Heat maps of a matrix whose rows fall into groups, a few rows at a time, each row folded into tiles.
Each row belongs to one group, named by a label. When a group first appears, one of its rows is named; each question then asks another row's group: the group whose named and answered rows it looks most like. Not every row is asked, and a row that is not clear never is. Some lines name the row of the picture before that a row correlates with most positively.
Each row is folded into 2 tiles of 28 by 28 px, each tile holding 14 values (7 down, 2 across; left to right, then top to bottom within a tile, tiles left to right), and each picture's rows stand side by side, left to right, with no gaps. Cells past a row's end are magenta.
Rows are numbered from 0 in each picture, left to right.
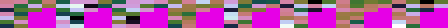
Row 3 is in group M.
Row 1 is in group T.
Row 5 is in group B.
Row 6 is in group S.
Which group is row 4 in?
S
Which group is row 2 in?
T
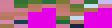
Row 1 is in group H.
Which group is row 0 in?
S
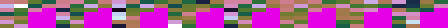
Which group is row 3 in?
B
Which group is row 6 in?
M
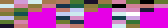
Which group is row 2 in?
B
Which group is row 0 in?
M
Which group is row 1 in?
B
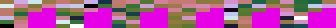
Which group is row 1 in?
T
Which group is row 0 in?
M
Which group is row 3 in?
H
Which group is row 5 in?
H
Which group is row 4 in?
S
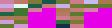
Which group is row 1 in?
M
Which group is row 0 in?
T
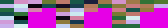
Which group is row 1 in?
B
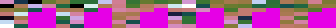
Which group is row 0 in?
B
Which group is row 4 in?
T
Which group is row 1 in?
H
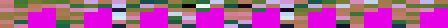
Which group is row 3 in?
H
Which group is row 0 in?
S
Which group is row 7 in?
M
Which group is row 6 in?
M
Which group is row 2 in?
S
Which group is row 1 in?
M
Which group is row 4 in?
H
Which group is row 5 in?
S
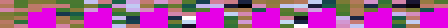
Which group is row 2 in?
T
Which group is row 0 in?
S
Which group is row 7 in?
H
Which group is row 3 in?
H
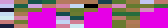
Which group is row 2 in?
M
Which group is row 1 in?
T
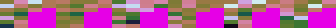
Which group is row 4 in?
M
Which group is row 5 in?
H
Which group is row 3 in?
T
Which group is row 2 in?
T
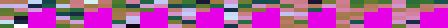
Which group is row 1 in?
M
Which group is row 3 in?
B
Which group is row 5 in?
B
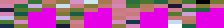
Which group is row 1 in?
M
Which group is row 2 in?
S
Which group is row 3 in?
B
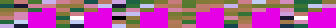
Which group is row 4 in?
M
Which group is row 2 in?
B
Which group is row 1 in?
H
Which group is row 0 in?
H
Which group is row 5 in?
H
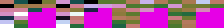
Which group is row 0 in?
B
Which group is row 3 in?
M
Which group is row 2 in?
M
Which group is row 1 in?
B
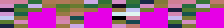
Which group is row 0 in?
S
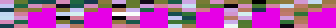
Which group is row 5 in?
M
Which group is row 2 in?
B
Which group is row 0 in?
S
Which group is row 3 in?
T
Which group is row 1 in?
B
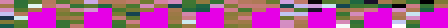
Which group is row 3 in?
H
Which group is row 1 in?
M
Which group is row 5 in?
B
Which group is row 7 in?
B
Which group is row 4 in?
H
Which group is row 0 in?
H
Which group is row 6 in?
B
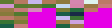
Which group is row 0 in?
M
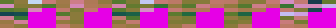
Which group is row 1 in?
T
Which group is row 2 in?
M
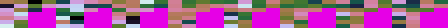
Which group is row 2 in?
T
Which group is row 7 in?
H
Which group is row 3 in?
S
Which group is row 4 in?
T
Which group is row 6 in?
H
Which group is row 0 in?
B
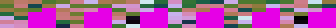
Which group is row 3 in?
S
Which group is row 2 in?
T
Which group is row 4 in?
H
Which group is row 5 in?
T
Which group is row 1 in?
M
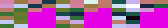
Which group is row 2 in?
T
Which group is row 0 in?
T
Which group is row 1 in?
M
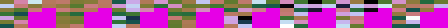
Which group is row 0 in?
M
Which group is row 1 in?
S
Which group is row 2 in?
T
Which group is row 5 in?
B
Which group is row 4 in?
T
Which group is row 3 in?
M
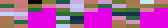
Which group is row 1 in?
T
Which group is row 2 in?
M
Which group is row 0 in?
B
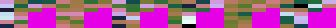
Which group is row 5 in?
H
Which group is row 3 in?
H
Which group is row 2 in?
H
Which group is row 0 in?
S
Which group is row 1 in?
B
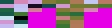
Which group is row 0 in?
T
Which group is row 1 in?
M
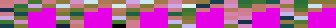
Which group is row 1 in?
M
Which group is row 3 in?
T
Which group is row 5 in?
H
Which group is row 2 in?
M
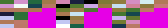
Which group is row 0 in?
T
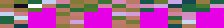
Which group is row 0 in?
H
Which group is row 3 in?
H
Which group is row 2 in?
B
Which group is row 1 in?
H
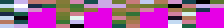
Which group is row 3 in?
B
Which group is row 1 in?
H
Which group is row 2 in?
M
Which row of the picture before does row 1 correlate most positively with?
0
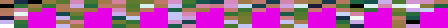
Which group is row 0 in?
B
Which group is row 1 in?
T
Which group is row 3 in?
S
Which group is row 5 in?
T
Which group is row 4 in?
T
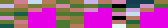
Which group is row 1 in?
M
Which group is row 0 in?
M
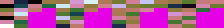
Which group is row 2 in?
M
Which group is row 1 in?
M
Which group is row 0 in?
B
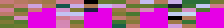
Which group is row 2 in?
M
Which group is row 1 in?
B
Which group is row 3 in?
B
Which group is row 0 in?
H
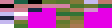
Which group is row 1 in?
M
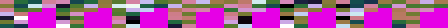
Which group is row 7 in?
M
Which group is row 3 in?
M
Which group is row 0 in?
H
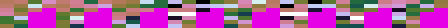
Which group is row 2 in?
T
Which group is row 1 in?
H
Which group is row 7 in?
S
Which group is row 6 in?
H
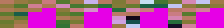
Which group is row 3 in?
M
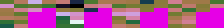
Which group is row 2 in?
B
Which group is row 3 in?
H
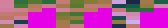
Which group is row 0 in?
S
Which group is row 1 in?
S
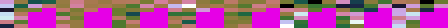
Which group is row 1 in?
T
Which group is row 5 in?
B
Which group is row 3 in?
T
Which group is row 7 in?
B
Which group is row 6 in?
H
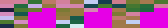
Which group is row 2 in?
H
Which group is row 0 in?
S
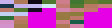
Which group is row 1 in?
S
